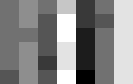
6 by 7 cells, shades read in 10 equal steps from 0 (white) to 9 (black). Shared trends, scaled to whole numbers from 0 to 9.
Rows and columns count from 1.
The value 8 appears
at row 3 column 5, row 4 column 5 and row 5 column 5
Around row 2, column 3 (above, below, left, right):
5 6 4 0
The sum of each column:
31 25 36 4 47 31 6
